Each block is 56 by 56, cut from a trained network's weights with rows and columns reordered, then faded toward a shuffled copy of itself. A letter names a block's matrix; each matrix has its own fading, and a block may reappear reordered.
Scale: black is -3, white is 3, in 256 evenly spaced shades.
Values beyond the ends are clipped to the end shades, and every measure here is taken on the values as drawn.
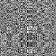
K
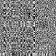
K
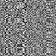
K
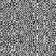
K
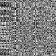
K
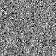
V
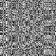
K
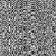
K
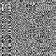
K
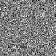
V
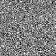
V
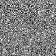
V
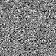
V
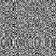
K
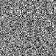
V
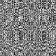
K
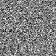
V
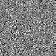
V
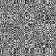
K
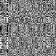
K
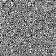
V
